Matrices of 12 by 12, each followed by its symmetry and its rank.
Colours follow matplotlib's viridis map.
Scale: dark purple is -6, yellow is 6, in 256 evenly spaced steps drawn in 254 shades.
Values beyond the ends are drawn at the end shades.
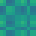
symmetric, rank one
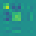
symmetric, rank two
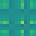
symmetric, rank one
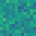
neither, full rank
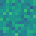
neither, full rank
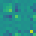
symmetric, rank two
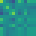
symmetric, rank two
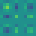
symmetric, rank one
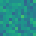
neither, full rank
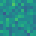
neither, full rank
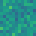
neither, full rank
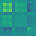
symmetric, rank one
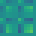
symmetric, rank one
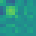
symmetric, rank two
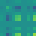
symmetric, rank one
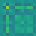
symmetric, rank two
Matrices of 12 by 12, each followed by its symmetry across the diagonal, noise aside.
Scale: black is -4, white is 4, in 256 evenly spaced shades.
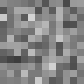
neither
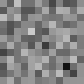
symmetric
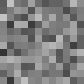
neither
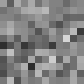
neither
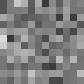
neither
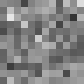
neither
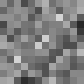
symmetric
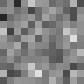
symmetric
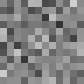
symmetric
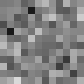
symmetric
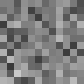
neither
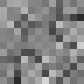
symmetric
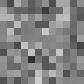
neither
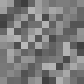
symmetric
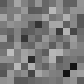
symmetric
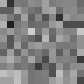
neither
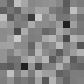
symmetric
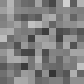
neither
